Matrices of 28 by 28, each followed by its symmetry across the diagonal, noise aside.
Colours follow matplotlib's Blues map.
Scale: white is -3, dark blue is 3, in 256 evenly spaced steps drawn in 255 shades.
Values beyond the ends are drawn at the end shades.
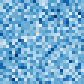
symmetric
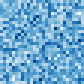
symmetric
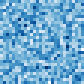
symmetric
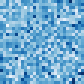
symmetric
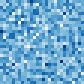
symmetric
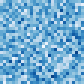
symmetric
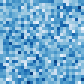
antisymmetric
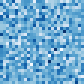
antisymmetric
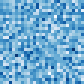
antisymmetric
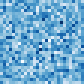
antisymmetric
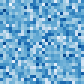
antisymmetric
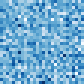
antisymmetric
